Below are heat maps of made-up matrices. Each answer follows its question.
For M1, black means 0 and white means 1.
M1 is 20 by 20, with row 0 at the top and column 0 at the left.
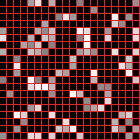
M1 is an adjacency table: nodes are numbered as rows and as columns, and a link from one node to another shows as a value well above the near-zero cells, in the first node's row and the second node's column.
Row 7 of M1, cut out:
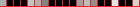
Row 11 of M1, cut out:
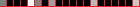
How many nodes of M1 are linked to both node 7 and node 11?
5
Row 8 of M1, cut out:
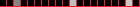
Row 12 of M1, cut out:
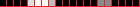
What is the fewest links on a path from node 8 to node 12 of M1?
4
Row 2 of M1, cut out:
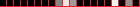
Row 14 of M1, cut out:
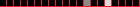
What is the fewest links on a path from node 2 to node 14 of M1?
4
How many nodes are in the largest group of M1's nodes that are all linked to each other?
6
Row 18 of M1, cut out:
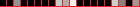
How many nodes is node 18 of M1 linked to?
7
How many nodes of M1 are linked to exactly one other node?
1
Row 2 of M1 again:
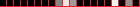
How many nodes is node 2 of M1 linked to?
5
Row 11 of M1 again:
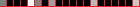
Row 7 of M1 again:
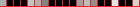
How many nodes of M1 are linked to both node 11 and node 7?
5
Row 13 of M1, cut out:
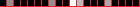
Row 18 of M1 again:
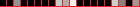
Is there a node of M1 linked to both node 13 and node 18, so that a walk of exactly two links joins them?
yes
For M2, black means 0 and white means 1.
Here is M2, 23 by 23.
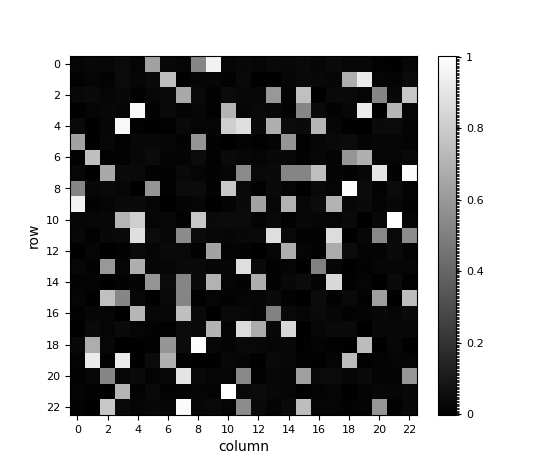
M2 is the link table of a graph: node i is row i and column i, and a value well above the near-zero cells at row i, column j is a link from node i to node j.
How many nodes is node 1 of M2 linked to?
3
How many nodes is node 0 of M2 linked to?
3
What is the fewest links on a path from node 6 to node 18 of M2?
1
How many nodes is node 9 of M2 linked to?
4
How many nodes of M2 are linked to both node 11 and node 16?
3
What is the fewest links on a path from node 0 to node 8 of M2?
1
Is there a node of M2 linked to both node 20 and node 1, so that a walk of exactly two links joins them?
no
